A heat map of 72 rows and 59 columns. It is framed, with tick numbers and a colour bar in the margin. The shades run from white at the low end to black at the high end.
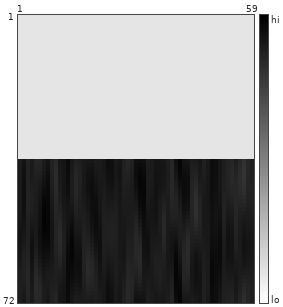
It is made of 2 by 1 panels. Panel 1,1: very low, flat. Panel 2,1: very high, streaked downward, faint in contrast.
